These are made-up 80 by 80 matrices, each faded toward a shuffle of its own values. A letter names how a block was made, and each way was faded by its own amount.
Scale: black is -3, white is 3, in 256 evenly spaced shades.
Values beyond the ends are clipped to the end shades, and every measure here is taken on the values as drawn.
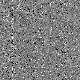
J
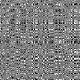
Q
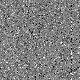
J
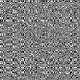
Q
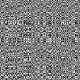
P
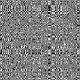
Q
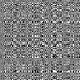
P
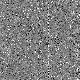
J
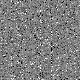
J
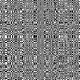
P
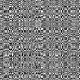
P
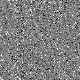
J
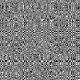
Q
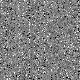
J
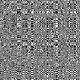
Q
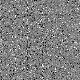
J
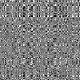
Q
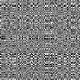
P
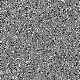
J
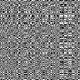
P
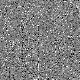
J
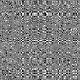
Q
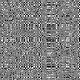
Q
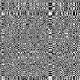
Q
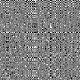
Q
